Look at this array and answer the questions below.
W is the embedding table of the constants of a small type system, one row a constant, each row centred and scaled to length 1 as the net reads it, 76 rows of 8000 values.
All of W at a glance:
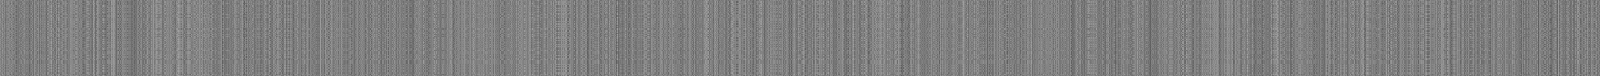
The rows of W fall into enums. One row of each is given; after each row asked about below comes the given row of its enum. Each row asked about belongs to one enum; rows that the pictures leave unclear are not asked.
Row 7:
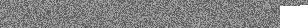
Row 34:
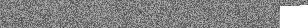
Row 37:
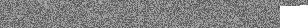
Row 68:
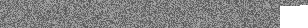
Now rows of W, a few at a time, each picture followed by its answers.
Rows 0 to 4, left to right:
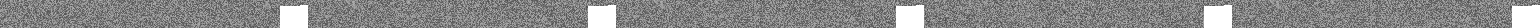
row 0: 7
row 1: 37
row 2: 37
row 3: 34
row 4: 37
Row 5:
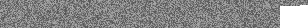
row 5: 68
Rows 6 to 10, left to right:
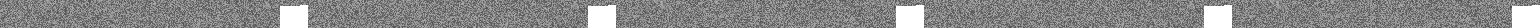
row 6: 68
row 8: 37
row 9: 7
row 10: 37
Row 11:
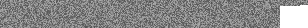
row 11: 7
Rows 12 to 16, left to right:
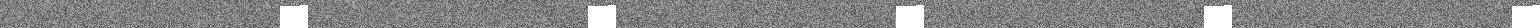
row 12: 68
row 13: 37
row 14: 34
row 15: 7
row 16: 7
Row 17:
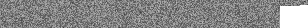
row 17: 34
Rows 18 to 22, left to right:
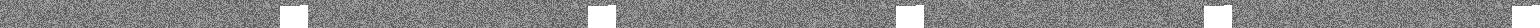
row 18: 68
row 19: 68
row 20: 68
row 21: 37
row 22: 68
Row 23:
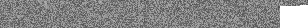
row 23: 37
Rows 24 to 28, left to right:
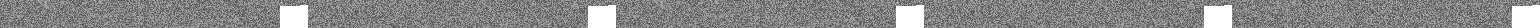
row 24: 37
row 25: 7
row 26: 37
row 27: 7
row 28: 34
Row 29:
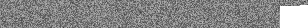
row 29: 34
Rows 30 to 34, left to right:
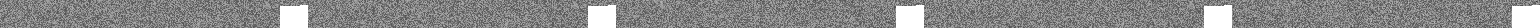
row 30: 68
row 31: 68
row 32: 37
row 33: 7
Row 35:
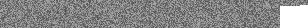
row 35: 68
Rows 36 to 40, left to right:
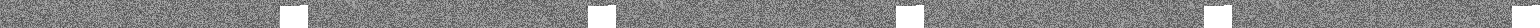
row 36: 34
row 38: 37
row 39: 68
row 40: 37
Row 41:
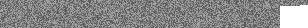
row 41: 68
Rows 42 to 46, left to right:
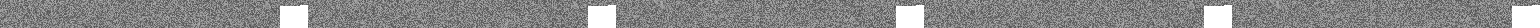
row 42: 7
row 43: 68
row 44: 37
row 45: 7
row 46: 37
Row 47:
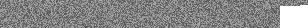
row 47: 7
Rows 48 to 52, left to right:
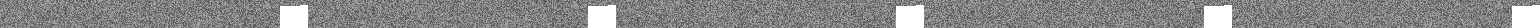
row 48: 68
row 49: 68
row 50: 34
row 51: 7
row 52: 7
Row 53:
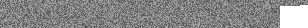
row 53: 7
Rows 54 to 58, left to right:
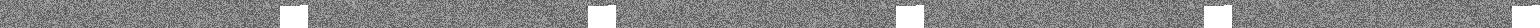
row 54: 68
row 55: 37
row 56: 68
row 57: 68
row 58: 37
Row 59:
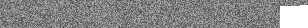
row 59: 34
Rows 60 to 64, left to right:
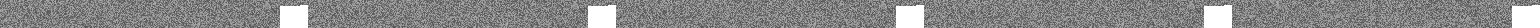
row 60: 7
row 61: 7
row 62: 7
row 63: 7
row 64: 37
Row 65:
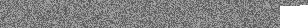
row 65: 68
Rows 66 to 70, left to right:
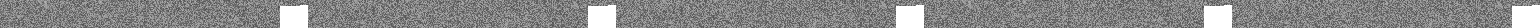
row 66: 37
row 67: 68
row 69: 37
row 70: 68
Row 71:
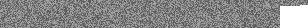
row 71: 68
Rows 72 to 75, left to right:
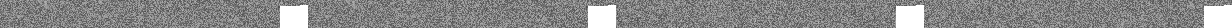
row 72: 37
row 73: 37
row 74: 34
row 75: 68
